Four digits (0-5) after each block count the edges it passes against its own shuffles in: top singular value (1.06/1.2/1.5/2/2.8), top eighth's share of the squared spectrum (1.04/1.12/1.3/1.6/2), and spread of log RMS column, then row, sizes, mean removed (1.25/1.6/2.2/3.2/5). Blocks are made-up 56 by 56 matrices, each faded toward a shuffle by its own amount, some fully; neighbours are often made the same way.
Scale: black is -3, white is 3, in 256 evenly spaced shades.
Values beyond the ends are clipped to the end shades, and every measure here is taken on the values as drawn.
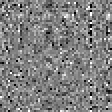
3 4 2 1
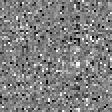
3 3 1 1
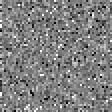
2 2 1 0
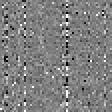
4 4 3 1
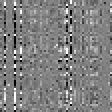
4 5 4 1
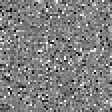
2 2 1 0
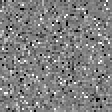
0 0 0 0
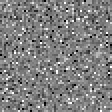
0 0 0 0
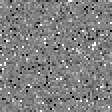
0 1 0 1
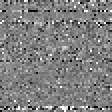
2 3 0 3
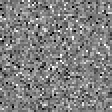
0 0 0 0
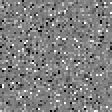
0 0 0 0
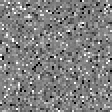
0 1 0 0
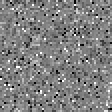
2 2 0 0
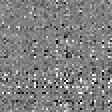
2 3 3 3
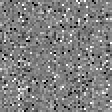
3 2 2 0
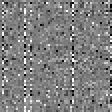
4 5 3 2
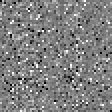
2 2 1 0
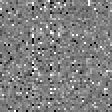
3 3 1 0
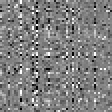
4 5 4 2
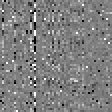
4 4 3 2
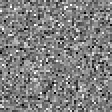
0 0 0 0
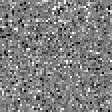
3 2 0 0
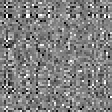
4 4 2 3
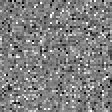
3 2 1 0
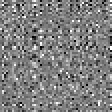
4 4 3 2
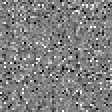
2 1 0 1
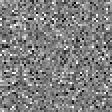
3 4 2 2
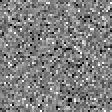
2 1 0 0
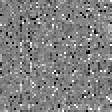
3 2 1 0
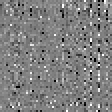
3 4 2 1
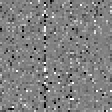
3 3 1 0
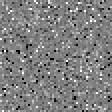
2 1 0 0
